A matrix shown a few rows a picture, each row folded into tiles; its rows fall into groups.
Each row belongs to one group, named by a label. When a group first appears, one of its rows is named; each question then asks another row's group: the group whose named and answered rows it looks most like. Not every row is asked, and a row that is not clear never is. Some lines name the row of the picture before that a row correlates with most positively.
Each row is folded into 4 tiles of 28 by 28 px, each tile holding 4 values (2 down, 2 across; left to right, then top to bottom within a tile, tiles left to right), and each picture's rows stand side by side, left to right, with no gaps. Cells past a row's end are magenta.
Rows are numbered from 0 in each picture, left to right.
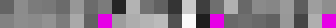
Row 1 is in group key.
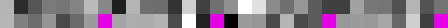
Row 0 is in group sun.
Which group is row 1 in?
key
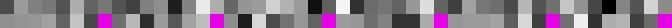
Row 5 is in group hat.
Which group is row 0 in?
key
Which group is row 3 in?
sun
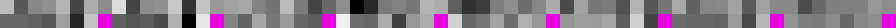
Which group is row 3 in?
sun
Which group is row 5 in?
key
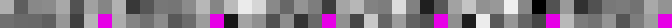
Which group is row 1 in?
sun
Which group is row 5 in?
sun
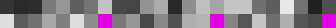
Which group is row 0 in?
sun
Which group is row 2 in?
hat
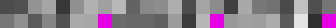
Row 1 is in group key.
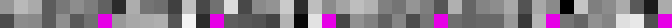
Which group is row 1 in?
key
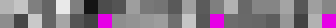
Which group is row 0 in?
hat
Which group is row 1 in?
key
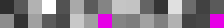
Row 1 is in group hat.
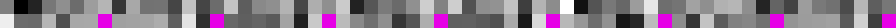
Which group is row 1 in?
key
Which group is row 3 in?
sun
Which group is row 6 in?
hat
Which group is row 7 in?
key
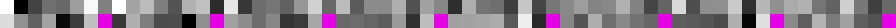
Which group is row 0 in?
sun
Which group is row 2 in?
sun
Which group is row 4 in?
key
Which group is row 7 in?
hat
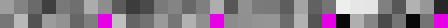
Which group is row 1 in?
sun
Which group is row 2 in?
key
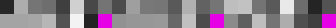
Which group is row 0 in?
key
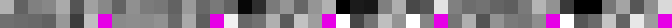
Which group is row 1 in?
key
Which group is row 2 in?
sun
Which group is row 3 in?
sun
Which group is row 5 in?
sun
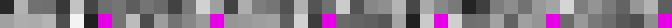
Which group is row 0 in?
key
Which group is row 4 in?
sun
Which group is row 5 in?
sun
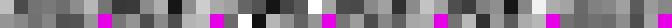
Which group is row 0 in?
sun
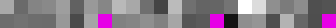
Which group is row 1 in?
hat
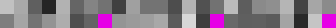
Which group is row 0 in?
hat
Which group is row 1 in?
key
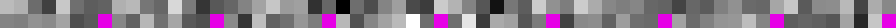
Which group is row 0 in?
hat
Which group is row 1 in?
hat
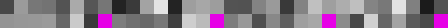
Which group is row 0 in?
key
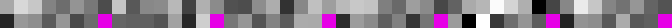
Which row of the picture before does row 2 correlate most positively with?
2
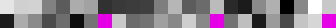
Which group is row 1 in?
sun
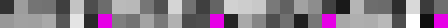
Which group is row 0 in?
key
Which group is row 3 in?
key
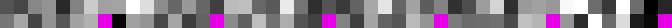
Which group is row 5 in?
hat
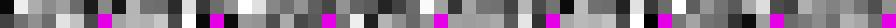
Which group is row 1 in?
key
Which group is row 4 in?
key
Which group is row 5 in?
key
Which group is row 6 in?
sun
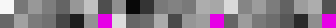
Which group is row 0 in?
sun
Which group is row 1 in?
sun
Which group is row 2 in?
sun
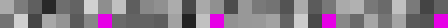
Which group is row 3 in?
hat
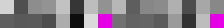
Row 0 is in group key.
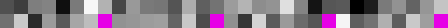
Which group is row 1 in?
key
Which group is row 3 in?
sun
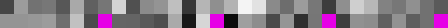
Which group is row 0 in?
key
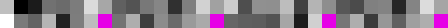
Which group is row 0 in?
sun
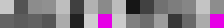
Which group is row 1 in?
sun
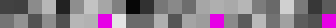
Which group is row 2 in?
hat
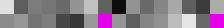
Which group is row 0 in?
sun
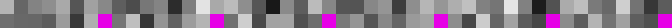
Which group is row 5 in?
hat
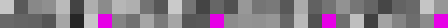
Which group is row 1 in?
hat
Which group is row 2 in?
key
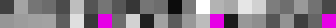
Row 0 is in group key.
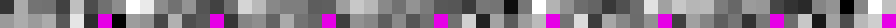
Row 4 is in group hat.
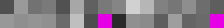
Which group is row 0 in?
key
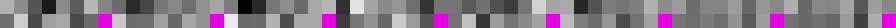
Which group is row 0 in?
hat
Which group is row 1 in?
sun
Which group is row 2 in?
sun
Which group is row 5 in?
sun
